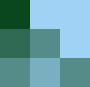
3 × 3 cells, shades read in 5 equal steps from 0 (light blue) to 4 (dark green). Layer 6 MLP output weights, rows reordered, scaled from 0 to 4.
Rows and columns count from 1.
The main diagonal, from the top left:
4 2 2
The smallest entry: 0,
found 3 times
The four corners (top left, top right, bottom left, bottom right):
4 0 2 2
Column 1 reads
4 3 2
